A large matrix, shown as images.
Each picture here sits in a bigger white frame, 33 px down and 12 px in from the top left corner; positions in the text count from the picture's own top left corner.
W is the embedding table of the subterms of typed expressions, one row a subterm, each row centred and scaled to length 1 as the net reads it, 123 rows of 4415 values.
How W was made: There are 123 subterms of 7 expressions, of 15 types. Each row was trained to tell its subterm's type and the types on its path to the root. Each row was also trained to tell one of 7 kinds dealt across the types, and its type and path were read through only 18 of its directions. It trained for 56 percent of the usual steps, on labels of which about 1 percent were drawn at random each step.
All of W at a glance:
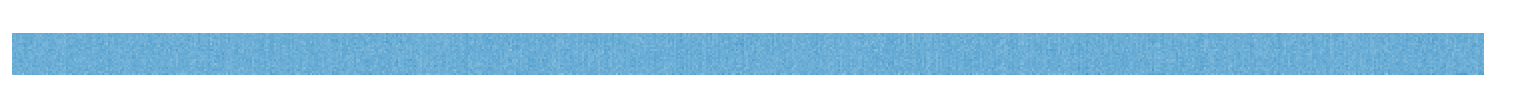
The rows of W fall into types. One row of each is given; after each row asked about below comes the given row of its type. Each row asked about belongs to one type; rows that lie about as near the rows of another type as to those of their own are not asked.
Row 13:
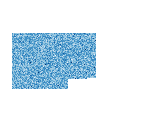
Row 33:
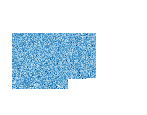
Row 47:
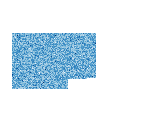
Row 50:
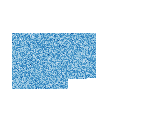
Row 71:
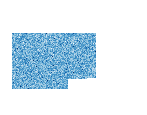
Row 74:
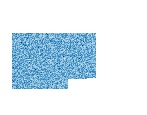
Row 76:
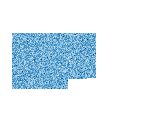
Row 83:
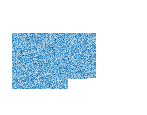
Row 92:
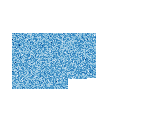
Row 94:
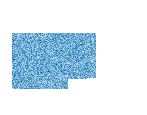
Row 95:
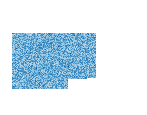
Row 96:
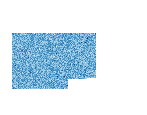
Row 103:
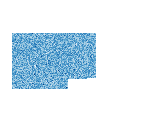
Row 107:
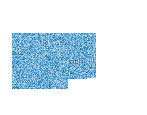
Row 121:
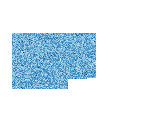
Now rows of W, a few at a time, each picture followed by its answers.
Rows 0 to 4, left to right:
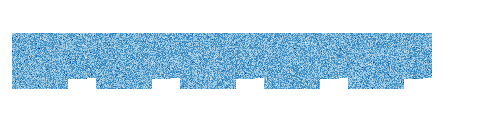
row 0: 92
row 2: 47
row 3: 121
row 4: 33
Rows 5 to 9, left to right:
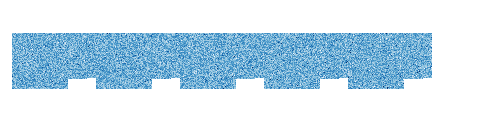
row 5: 33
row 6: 95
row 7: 47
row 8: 107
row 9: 74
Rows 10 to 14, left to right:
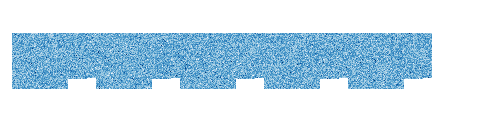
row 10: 121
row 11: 71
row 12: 50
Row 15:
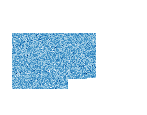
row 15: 121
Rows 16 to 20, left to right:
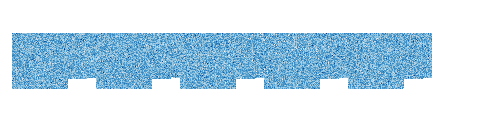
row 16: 92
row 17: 121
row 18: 33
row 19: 107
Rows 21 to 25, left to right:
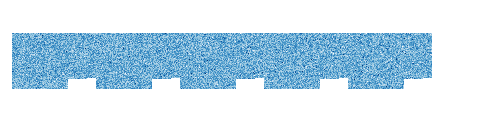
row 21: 103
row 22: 94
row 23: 94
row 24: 96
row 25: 92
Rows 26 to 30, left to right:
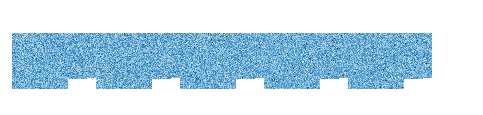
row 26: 107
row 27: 121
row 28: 107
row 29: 107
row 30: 74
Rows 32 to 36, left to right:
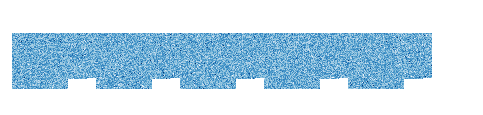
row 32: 74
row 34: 94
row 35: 107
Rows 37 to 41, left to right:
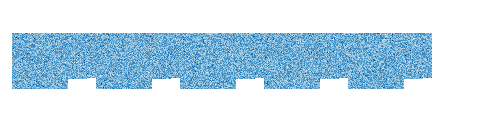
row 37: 103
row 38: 94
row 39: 76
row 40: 103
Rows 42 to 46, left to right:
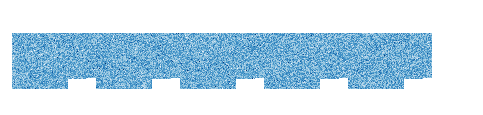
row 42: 121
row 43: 71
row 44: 94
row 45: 33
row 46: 94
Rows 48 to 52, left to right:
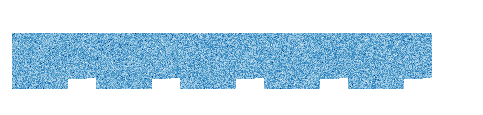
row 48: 13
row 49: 50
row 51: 94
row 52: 103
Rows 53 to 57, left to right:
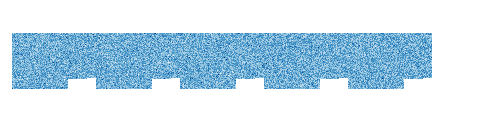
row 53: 107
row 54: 50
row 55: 95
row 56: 74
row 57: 107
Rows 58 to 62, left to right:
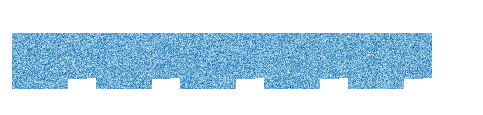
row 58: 74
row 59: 71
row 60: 95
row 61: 83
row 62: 103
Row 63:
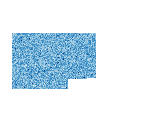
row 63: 71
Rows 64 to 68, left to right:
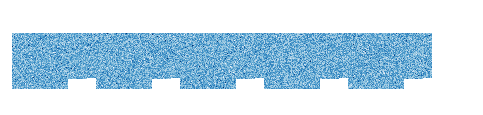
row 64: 76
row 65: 83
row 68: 50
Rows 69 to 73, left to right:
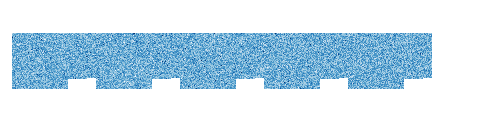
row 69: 92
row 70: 92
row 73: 76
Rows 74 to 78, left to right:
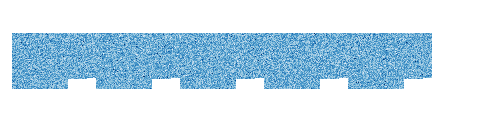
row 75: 71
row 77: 96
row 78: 96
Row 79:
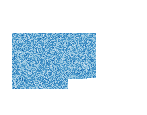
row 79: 33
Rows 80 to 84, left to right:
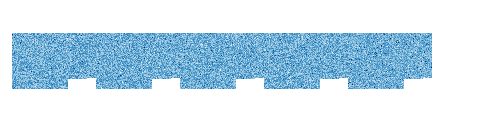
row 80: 71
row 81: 83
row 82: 83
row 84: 96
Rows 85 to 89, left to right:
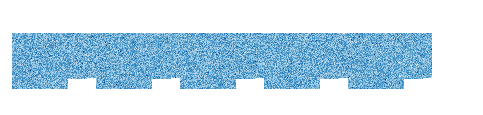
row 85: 95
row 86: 96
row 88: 13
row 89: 121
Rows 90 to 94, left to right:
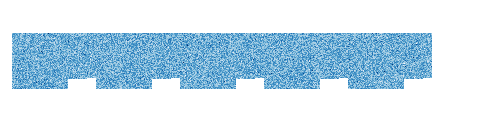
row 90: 96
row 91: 33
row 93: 33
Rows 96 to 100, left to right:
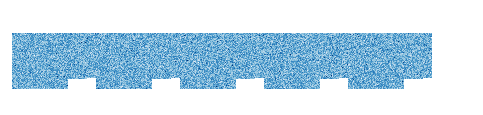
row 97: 74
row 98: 83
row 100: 76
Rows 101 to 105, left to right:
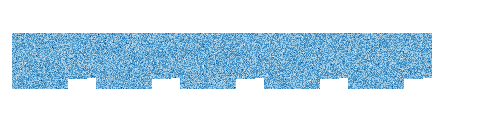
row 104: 94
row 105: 95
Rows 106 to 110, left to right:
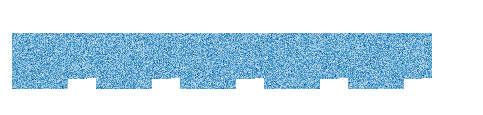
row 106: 74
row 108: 94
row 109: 92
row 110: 50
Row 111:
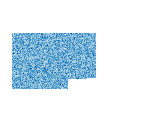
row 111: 121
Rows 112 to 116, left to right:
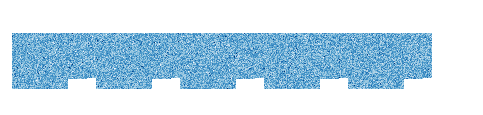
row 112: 107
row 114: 121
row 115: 76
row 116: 103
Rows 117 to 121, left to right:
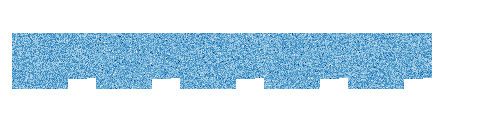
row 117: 96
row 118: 83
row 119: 92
